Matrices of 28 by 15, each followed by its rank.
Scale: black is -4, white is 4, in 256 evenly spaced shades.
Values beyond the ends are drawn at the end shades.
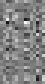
three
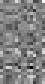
three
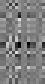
two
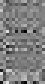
three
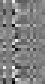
two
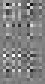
two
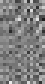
three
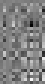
two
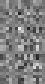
three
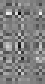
two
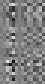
two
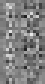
three
